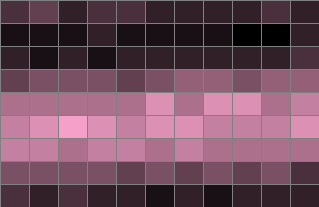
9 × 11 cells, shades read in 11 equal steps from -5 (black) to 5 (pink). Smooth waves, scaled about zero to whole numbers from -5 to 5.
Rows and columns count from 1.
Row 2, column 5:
-4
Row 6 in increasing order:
3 3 3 3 3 4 4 4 4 4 5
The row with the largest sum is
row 6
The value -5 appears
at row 2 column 9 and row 2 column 10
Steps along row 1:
up down up same down same same same up down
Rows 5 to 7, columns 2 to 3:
2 2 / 4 5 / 3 2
